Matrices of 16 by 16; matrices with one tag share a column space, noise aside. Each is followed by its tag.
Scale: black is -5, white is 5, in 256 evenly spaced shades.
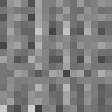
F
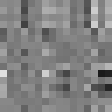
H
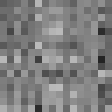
F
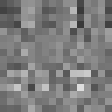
H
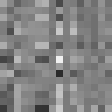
F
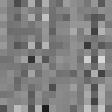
F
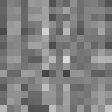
F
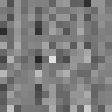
F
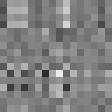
H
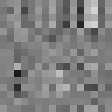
H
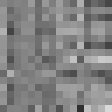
F
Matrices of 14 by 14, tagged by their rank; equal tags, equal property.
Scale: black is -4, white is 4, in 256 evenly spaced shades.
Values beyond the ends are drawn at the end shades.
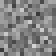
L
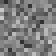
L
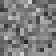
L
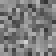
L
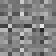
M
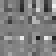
M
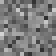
L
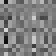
M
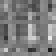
M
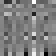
M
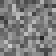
L
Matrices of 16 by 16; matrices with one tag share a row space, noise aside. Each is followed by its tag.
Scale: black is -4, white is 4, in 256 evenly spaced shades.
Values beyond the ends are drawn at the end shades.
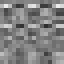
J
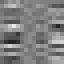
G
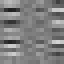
G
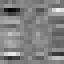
G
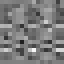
J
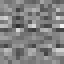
J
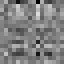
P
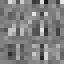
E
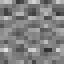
J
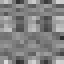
J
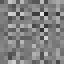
E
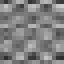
J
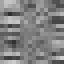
G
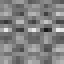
J
